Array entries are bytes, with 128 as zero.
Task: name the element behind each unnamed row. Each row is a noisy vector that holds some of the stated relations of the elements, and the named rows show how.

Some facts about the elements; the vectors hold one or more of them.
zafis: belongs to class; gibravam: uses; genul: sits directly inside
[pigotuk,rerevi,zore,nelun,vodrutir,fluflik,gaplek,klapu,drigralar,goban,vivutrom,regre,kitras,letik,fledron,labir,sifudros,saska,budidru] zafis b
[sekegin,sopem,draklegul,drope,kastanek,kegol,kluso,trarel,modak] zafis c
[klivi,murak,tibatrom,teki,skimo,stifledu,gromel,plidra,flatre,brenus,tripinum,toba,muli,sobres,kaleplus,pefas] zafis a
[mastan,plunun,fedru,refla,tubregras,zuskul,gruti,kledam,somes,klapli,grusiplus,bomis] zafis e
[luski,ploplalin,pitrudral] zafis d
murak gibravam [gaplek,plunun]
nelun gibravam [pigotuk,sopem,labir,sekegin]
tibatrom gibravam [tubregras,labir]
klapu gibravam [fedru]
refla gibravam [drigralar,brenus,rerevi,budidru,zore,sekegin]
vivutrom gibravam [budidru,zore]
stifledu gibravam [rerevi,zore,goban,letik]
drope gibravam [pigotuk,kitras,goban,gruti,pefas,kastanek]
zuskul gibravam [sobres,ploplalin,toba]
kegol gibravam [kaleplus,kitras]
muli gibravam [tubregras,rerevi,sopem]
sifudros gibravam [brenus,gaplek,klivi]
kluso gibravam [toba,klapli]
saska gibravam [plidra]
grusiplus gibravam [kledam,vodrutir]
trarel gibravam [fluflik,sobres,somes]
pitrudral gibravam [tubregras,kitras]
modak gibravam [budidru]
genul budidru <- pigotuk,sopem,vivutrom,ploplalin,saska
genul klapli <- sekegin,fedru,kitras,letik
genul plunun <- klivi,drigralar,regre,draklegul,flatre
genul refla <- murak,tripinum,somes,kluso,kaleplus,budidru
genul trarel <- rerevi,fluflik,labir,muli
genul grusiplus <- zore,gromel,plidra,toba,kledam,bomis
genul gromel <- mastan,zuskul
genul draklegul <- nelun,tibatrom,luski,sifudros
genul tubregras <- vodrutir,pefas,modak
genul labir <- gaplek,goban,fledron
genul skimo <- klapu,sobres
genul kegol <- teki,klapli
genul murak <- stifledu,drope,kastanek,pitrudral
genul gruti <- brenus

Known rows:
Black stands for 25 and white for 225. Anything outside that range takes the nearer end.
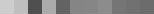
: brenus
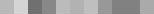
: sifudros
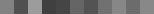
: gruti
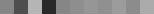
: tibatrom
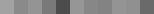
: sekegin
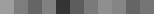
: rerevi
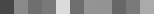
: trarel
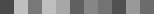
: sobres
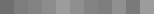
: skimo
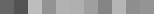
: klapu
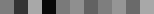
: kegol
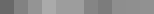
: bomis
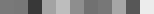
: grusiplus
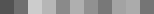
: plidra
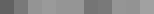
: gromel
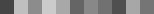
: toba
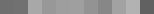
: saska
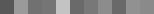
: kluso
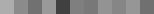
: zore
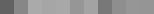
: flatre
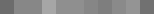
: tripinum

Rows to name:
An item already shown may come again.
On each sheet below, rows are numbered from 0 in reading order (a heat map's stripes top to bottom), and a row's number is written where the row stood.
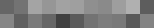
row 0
saska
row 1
labir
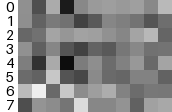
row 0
nelun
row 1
goban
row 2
saska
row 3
tubregras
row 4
kegol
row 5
kitras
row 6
klivi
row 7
zuskul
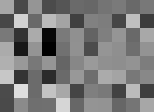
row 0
pefas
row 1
ploplalin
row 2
kegol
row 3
drope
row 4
drigralar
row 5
stifledu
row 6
ploplalin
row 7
trarel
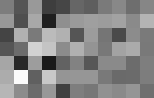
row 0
gruti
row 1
nelun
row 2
fluflik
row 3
plidra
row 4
pitrudral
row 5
plunun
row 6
zore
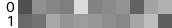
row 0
zuskul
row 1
saska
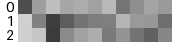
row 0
luski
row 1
vivutrom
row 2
murak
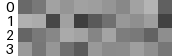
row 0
saska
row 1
budidru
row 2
fledron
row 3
letik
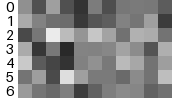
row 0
kastanek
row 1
sopem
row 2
fedru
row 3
muli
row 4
refla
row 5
kledam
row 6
rerevi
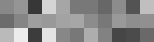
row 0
vodrutir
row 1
teki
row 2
gaplek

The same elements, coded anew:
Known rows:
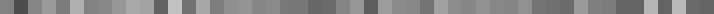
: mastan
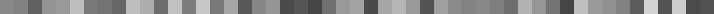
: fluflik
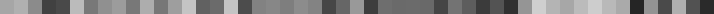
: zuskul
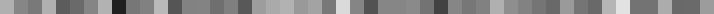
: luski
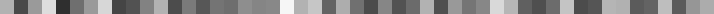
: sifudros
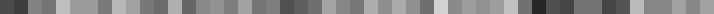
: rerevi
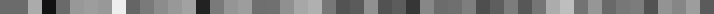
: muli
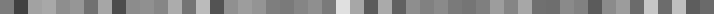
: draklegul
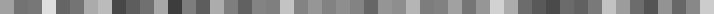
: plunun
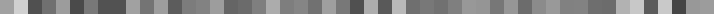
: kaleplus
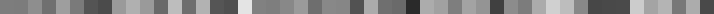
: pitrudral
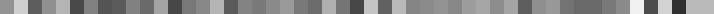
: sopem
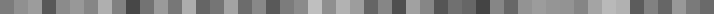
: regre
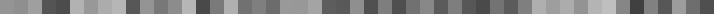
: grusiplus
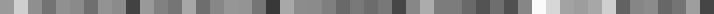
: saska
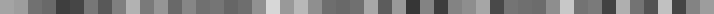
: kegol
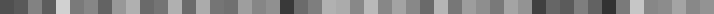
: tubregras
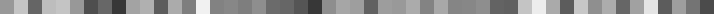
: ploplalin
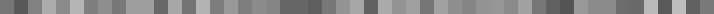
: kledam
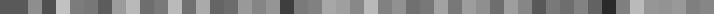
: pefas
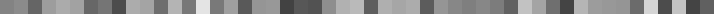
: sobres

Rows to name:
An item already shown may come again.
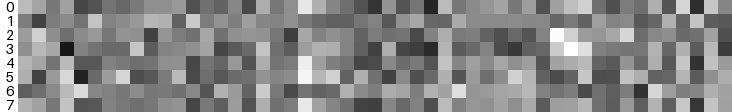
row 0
stifledu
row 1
fledron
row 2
saska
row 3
drope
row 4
vivutrom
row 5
sifudros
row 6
budidru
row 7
vivutrom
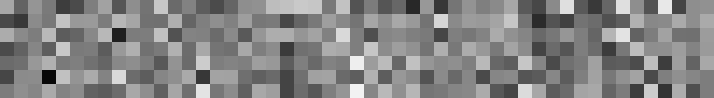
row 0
nelun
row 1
rerevi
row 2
luski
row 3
tubregras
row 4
fedru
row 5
labir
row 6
klapli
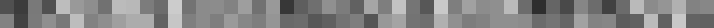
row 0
goban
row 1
fledron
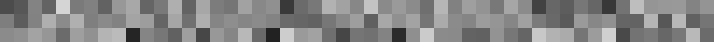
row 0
tubregras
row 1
kledam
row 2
murak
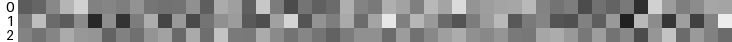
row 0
budidru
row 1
kitras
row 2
tripinum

